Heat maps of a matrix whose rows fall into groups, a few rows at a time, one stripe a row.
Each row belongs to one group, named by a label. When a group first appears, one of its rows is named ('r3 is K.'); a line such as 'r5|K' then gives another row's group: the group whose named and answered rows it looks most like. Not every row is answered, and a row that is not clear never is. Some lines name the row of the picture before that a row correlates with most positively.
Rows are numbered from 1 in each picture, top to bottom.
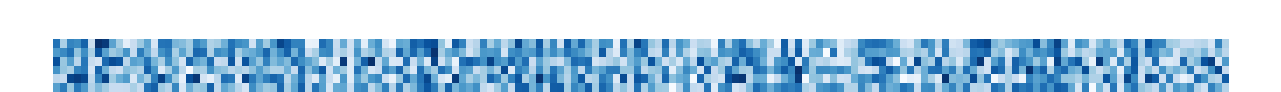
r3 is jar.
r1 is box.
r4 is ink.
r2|box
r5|box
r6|ink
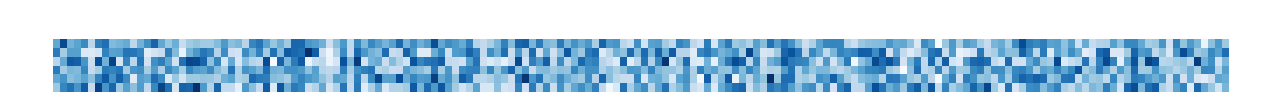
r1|ink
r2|jar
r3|box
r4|jar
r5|ink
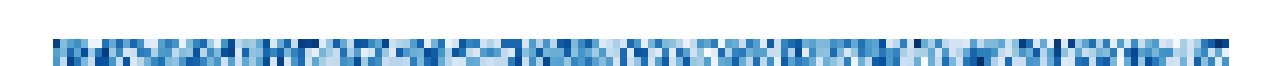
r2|box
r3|box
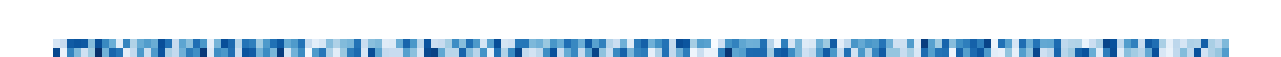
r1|box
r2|box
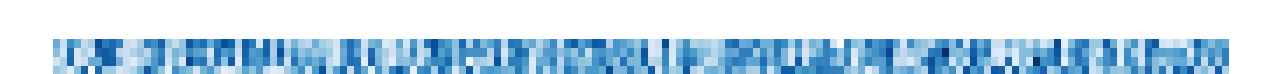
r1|box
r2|box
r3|box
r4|ink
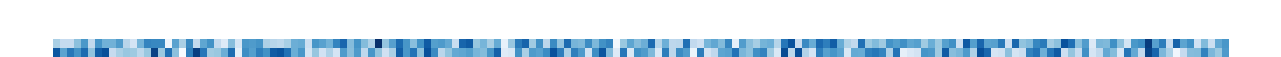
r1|ink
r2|box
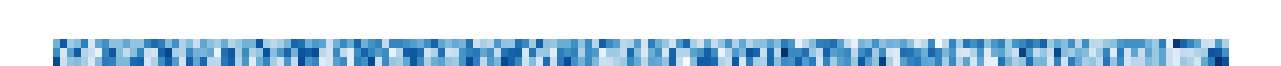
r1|ink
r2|jar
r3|jar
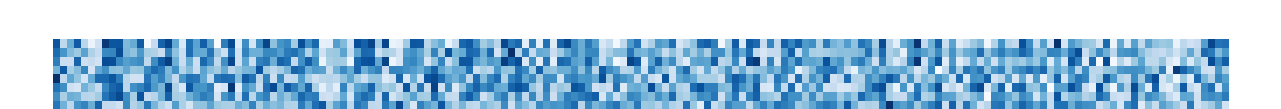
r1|jar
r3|jar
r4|ink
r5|box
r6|jar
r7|jar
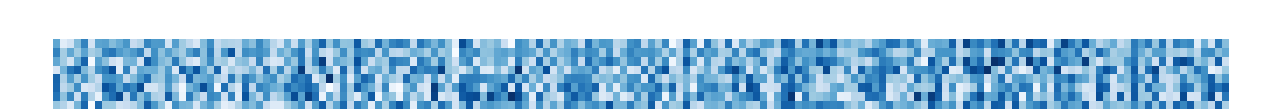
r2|jar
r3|ink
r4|box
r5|jar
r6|jar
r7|jar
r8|ink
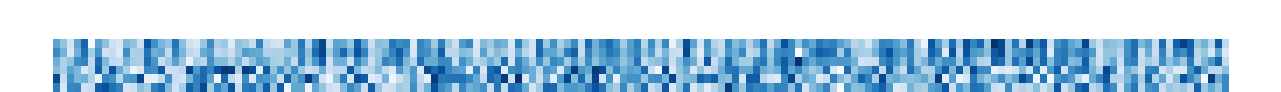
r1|ink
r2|ink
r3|ink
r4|box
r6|box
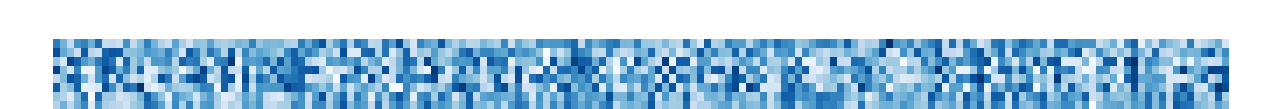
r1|ink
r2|jar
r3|box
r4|jar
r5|box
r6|jar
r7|ink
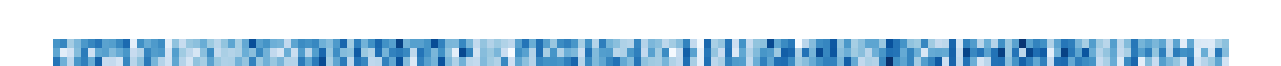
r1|ink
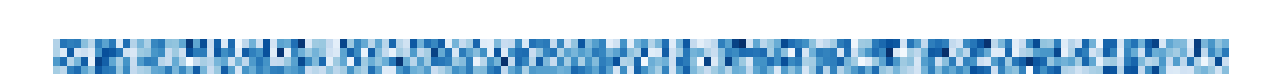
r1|box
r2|box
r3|ink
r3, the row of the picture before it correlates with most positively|3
